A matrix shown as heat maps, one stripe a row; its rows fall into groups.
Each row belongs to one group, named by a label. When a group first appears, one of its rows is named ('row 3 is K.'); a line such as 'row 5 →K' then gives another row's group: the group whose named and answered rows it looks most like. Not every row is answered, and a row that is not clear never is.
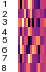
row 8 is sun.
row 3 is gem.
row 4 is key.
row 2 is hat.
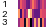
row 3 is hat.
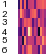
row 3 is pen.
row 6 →key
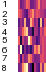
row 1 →sun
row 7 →key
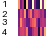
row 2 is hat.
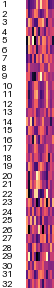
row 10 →sun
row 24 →hat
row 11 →sun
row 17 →sun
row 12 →sun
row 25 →gem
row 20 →key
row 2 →sun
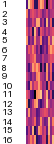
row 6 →gem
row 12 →sun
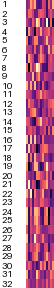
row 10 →gem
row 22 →gem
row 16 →gem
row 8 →key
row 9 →hat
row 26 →key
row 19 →sun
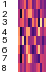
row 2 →key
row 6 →sun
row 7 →key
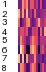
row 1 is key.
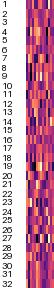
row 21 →key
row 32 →key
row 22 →sun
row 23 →gem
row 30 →key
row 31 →key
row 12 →pen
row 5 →key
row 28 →pen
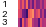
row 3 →key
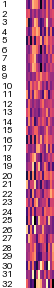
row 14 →hat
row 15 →sun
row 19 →hat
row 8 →pen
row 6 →pen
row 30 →hat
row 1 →pen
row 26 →gem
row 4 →pen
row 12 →hat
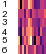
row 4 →key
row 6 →gem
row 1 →key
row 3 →key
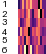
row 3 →sun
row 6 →hat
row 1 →key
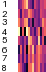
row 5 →pen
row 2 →key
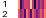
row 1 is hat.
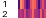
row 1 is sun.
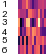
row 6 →hat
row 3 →sun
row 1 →pen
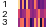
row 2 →sun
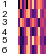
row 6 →sun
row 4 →sun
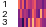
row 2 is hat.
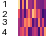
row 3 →pen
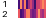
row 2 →sun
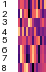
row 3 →key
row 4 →gem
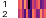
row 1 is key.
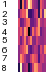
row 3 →sun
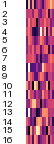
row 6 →hat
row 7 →gem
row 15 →key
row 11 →hat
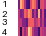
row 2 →pen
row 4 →key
